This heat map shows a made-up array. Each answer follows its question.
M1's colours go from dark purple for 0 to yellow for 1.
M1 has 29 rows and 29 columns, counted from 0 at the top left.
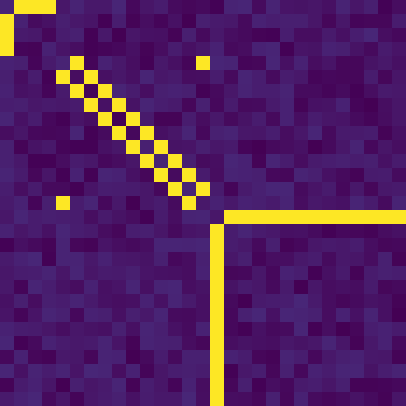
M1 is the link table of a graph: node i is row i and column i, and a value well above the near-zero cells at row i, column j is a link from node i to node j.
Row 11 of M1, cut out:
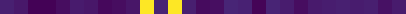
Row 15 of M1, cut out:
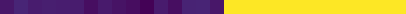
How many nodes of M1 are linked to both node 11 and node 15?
0
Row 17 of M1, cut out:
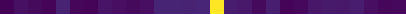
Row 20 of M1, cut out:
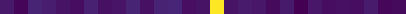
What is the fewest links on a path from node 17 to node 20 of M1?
2
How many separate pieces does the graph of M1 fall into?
3
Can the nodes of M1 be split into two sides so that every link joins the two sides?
no
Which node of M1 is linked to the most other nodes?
node 15
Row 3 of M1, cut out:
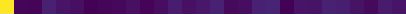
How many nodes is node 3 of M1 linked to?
1
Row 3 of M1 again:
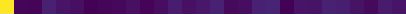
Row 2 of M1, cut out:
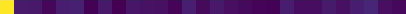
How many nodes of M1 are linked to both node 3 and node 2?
1
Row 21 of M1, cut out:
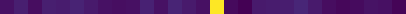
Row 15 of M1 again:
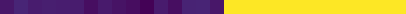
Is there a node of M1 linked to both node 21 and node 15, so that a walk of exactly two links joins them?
no
